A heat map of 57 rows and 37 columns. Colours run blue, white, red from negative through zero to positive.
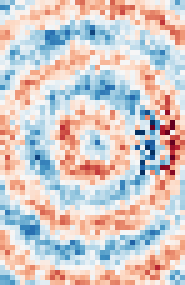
Odd patch: rougher, in the middle right. Grain: blotchy. Roughest part: middle right. Histogram: bell-shaped. Rings: centred on the centre. Slope: none.
